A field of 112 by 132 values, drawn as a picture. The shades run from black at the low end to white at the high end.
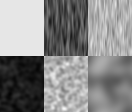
The table splits into 2 rows of 3 panels. Panel 1,1: very high, flat. Panel 1,2: low, streaked downward. Panel 1,3: high, streaked downward. Panel 2,1: very low, blotchy, faint in contrast. Panel 2,2: high, blotchy. Panel 2,3: middling, smooth.
